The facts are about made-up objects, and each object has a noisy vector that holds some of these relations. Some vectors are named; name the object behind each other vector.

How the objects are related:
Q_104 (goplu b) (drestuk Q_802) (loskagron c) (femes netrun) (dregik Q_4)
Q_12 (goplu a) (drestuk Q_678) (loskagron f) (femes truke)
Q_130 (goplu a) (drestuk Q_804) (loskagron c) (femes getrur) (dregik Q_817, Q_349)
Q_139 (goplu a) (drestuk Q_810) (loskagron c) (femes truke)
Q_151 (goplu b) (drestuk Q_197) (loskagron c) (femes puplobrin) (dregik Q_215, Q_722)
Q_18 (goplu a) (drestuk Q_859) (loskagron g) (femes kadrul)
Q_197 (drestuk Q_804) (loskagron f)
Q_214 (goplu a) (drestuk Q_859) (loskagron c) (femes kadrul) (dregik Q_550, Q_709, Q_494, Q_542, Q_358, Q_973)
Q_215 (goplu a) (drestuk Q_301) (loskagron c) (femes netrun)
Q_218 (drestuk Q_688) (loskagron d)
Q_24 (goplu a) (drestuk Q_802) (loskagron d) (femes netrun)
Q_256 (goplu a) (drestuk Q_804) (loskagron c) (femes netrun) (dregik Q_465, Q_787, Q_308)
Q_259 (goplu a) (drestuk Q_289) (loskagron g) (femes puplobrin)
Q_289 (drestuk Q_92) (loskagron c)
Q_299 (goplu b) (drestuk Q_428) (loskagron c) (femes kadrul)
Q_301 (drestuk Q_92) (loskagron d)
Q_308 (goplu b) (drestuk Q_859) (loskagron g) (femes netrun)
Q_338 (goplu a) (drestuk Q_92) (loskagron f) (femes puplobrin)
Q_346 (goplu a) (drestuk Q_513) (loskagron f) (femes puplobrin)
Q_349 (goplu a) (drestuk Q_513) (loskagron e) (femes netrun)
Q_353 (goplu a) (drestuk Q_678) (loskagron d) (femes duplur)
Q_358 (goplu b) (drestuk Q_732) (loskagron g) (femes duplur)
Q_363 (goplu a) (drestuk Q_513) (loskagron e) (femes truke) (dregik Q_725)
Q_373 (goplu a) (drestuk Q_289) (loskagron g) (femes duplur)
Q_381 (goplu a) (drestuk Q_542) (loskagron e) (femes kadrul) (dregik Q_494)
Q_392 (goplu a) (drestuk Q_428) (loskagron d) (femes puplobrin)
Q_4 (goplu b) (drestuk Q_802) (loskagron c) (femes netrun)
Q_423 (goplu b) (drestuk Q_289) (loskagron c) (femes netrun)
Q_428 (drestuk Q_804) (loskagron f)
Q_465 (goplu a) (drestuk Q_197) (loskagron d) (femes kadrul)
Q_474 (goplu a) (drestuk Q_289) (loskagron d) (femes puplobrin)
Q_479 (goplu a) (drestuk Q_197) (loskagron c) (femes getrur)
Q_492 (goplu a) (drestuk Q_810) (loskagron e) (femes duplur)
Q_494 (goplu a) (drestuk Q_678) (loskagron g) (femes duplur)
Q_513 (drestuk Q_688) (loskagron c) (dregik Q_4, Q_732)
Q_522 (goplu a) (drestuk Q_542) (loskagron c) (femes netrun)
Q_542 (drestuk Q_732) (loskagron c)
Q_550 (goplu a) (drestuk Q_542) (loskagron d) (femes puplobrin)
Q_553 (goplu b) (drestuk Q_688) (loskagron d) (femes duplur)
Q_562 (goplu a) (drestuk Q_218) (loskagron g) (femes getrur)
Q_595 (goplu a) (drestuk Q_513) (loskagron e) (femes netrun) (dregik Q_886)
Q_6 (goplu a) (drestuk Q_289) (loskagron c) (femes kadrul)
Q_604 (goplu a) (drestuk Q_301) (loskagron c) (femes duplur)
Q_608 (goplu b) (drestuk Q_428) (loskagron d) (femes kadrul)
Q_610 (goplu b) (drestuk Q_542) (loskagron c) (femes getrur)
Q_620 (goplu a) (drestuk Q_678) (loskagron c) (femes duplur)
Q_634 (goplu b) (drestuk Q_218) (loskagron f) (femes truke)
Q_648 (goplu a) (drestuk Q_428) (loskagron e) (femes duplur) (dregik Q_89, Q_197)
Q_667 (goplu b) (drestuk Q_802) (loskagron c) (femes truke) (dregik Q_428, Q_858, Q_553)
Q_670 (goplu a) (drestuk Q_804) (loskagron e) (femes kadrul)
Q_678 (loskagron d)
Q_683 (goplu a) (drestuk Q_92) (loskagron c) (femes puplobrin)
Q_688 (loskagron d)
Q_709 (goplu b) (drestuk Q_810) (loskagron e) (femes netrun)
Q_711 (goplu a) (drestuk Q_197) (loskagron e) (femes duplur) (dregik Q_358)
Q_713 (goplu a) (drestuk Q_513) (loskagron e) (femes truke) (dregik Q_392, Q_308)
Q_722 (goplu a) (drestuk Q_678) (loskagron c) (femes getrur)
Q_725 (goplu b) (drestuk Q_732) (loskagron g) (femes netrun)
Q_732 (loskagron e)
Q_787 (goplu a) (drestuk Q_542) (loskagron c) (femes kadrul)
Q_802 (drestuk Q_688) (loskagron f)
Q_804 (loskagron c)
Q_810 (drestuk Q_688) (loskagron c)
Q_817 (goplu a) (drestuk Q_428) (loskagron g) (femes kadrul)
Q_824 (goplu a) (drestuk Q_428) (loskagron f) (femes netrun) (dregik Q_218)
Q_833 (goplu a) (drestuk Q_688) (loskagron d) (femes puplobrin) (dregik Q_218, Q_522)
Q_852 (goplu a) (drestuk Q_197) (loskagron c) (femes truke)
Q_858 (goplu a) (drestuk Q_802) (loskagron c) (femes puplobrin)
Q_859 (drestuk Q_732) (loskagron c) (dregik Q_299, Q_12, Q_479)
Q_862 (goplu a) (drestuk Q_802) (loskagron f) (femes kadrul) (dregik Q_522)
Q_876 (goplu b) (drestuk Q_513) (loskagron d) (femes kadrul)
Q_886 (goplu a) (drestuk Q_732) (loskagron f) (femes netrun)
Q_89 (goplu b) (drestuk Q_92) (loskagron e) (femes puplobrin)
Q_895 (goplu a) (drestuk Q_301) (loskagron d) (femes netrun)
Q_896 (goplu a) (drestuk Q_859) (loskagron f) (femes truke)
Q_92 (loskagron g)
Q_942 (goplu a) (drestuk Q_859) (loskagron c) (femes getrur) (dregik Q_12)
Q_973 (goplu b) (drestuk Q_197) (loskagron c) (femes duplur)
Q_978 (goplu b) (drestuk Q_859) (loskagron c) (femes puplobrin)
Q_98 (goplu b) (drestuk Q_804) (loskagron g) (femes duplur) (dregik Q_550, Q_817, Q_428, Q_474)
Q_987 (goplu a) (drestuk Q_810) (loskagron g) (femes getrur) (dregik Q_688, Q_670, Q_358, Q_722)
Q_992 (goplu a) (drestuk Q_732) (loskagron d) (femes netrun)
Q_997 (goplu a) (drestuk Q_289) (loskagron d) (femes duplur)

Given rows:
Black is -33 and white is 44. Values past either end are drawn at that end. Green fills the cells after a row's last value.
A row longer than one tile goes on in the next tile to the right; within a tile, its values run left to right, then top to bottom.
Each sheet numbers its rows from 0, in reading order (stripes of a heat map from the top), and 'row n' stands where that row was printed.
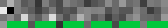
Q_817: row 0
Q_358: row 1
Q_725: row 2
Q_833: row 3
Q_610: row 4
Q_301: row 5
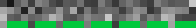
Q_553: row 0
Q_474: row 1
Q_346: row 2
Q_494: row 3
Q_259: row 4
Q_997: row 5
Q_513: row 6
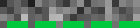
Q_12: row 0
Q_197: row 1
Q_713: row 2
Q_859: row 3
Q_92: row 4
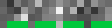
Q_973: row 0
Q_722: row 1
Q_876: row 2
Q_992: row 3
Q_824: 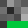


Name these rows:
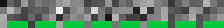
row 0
Q_802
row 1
Q_423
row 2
Q_214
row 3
Q_104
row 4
Q_595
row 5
Q_670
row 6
Q_852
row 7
Q_130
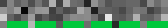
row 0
Q_349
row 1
Q_688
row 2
Q_479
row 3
Q_428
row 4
Q_89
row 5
Q_542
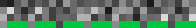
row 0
Q_667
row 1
Q_4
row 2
Q_886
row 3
Q_709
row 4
Q_562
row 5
Q_98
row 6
Q_648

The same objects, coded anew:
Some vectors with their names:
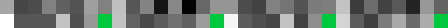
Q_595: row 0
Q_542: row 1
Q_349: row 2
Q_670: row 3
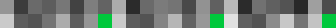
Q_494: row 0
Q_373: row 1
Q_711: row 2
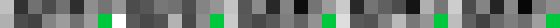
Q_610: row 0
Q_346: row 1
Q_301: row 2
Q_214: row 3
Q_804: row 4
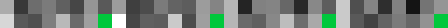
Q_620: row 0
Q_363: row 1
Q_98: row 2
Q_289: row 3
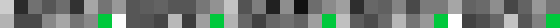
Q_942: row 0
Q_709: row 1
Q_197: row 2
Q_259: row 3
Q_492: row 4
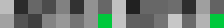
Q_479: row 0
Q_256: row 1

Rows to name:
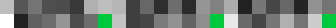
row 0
Q_987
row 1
Q_722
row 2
Q_151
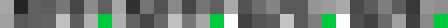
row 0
Q_896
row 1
Q_392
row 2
Q_833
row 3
Q_876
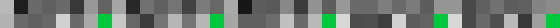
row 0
Q_824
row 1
Q_978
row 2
Q_852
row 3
Q_858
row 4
Q_634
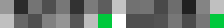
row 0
Q_358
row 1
Q_513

